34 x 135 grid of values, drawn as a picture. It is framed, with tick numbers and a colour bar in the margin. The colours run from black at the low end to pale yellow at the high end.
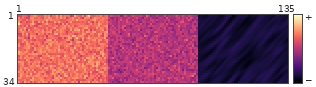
It is made of 1 by 3 panels. Panel 1,1: high, fine-grained. Panel 1,2: middling, fine-grained. Panel 1,3: very low, slanting up to the right, faint in contrast.
